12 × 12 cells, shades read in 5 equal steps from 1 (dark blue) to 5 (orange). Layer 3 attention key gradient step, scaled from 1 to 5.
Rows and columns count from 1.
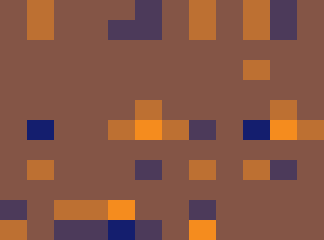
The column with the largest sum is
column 8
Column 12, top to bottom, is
3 3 3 3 3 3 4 3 3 3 3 3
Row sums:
37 36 36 37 36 38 38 36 37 36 38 34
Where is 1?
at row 7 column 2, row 7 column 10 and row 12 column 5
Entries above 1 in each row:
12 12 12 12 12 12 10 12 12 12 12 11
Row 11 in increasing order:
2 2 3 3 3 3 3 3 3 4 4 5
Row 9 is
3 4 3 3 3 2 3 4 3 4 2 3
